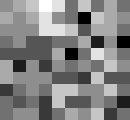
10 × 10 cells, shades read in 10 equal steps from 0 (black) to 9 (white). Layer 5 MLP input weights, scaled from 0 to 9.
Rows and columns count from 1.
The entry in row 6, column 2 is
1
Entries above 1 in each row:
10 9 10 8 9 9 10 10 9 10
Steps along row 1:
up up up down down up down up down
